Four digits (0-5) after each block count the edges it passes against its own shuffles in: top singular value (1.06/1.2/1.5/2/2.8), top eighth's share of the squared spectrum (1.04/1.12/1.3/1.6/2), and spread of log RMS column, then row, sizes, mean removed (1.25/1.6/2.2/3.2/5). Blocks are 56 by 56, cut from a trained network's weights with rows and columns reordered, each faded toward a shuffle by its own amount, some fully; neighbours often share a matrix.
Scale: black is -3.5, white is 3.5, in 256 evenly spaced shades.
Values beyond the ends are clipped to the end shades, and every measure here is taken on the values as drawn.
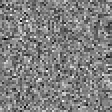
3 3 1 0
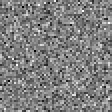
0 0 0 0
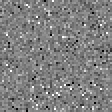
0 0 0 0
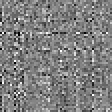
4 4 3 2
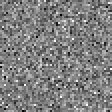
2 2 0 0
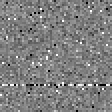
3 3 0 1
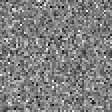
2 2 0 0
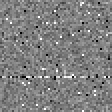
3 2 0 1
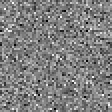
2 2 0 1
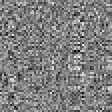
4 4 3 1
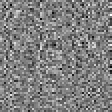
4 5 3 1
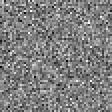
2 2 0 0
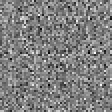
4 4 2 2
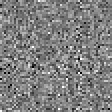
3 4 2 2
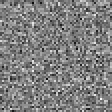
3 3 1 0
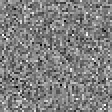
0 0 0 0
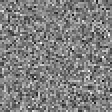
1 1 0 0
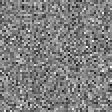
2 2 0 0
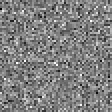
2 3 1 1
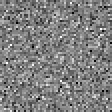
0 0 0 1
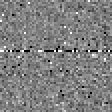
3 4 0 2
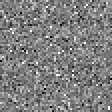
0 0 0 0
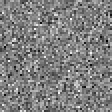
0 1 0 0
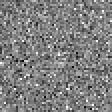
0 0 0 0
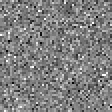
0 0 0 0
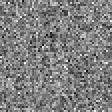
2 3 0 0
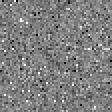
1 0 0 0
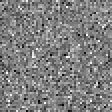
0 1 0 0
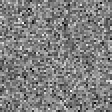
0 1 0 0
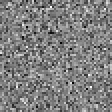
2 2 1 1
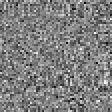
3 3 2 1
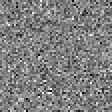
2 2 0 1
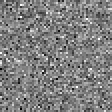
0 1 0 0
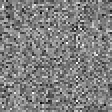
3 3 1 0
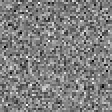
3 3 1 0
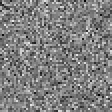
0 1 0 0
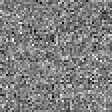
3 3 1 1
